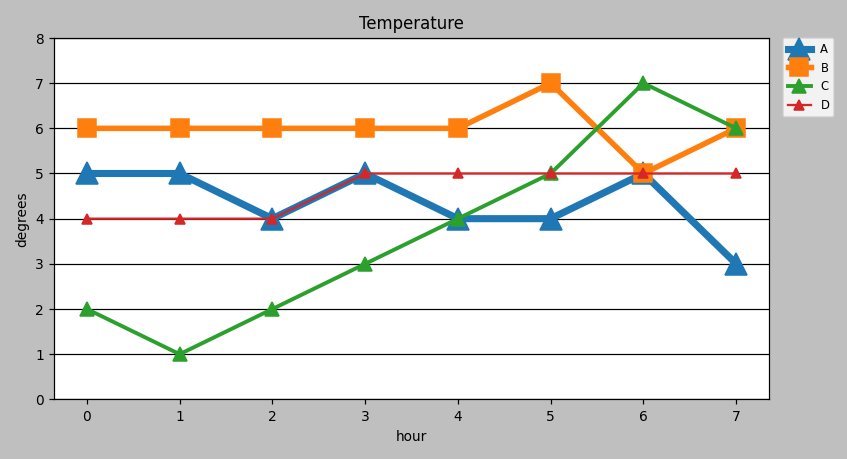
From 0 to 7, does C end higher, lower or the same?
higher
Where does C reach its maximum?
6
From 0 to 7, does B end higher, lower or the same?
the same
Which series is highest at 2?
B
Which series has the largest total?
B
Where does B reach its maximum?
5
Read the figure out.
Title: Temperature
x-axis: hour, ticks 0 1 2 3 4 5 6 7
y-axis: degrees, ticks 0 1 2 3 4 5 6 7 8
Legend: A, B, C, D
Values:
A: 5 5 4 5 4 4 5 3
B: 6 6 6 6 6 7 5 6
C: 2 1 2 3 4 5 7 6
D: 4 4 4 5 5 5 5 5
